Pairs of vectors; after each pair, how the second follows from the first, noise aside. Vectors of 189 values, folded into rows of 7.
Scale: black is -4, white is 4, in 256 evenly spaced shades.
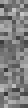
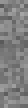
shrunk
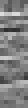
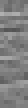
shrunk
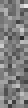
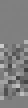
partly zeroed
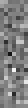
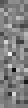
negated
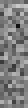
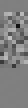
partly zeroed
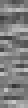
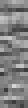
negated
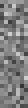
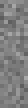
shrunk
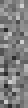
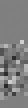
partly zeroed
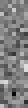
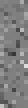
partly zeroed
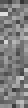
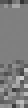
partly zeroed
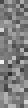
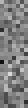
negated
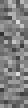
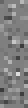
partly zeroed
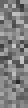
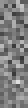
negated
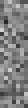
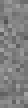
shrunk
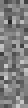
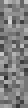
negated
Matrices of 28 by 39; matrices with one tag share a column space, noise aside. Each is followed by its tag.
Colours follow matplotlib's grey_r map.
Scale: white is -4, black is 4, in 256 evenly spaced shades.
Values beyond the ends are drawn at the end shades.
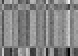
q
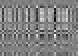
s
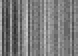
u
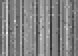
u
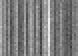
u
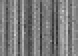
u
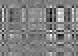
s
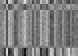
q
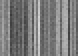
u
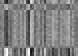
q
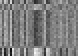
q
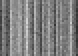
u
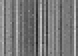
u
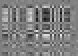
s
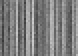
u
